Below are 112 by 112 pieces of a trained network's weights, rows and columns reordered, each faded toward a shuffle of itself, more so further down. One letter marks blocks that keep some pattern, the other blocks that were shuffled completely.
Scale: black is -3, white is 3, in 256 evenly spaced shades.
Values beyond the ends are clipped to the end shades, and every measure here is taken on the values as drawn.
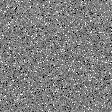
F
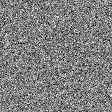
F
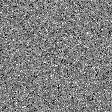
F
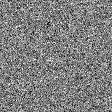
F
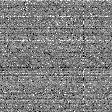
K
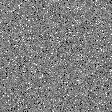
F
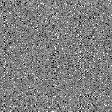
K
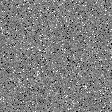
F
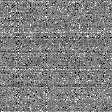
K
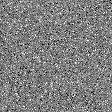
F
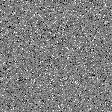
F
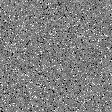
F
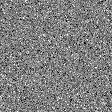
F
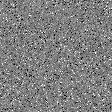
F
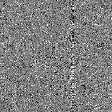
K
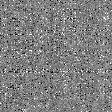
K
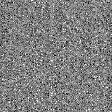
K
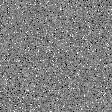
F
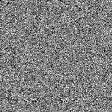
K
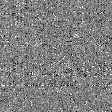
K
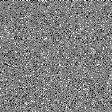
K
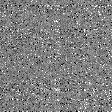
K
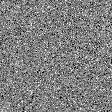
F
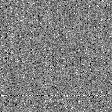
K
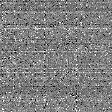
K
